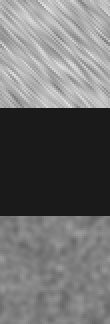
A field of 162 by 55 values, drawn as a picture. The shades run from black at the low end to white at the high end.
It is made of 3 by 1 panels. Panel 1,1: high, slanting down to the right. Panel 2,1: very low, flat. Panel 3,1: middling, blotchy, faint in contrast.
